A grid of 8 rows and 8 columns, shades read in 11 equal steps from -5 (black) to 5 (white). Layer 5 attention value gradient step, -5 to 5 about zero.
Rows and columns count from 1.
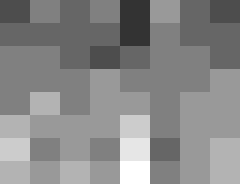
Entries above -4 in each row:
8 8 8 8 8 8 8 8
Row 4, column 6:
0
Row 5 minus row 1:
2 2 1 1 4 -1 2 3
